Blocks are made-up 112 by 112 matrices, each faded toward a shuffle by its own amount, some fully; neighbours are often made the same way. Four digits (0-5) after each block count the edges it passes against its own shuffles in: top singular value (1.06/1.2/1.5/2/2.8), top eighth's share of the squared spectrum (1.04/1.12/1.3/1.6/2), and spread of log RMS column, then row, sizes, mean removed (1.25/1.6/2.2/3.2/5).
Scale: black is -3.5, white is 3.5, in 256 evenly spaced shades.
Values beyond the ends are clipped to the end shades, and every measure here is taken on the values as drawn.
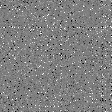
2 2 1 1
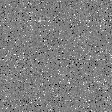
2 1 1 1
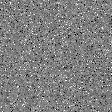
2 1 0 1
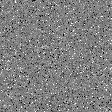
1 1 0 0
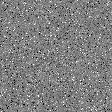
0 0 0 0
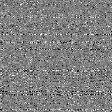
4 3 1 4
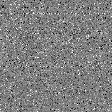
3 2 0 2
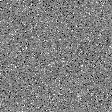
0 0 0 1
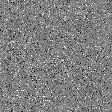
0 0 0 0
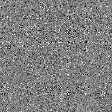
1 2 2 3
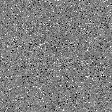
1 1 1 2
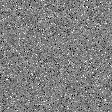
0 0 0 0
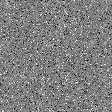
0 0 0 0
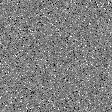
0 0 0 0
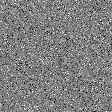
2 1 0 0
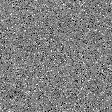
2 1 0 0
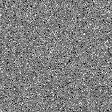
3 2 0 0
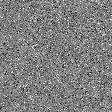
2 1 0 0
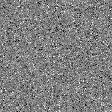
3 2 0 0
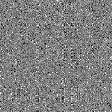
4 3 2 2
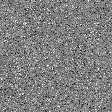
2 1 0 0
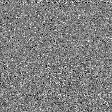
1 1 0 2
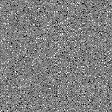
4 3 2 1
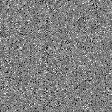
4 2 1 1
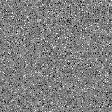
4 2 1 1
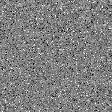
3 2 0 0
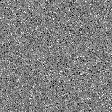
3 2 0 0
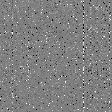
4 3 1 1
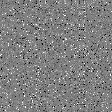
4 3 1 1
